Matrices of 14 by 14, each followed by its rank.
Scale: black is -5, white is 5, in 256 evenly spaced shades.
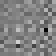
three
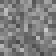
full rank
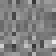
three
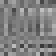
two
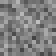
full rank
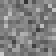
full rank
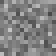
full rank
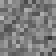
full rank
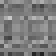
two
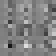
two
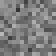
full rank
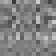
three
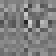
two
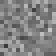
full rank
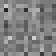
three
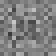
three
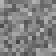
full rank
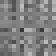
two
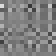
two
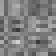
two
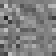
three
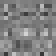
three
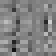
two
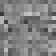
three
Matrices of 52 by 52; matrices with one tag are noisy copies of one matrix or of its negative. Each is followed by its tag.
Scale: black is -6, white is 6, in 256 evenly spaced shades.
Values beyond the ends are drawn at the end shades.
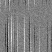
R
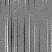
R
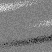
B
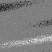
B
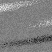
B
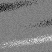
B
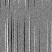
R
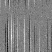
R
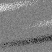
B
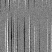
R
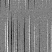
R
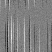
R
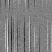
R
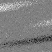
B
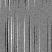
R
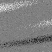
B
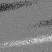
B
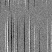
R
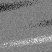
B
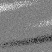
B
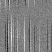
R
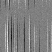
R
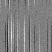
R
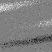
B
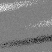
B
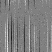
R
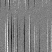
R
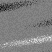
B
